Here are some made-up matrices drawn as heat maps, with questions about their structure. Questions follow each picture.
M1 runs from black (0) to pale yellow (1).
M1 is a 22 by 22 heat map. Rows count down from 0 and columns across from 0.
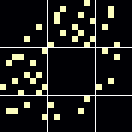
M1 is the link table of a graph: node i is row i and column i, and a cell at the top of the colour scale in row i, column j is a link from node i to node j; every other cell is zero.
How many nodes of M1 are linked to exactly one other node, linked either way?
2
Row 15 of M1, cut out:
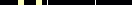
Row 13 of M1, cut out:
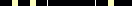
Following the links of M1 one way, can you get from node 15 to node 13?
yes
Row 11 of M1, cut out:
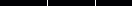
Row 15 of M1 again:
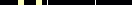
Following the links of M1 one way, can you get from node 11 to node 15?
no
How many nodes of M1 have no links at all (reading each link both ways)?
3
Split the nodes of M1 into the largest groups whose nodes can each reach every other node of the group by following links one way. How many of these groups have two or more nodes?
1
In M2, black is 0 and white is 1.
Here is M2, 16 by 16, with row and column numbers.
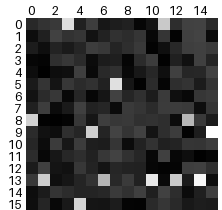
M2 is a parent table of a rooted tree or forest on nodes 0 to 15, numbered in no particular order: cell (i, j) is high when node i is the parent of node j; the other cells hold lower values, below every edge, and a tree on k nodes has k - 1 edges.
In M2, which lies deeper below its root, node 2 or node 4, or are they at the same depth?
node 4
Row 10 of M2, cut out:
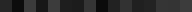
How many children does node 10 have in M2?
0
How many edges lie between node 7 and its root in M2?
2
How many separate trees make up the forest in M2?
3
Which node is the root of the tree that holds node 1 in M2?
8
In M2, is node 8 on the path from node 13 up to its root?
yes
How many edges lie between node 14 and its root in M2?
2
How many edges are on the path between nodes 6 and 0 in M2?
3
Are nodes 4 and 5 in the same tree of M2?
yes
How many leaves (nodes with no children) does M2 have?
10
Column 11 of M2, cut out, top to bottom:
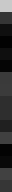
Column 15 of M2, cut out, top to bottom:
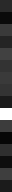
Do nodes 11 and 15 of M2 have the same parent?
no
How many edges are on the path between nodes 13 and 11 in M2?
3
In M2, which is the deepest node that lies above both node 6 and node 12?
13
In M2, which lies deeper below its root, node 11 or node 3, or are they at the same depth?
the same depth
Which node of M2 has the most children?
13
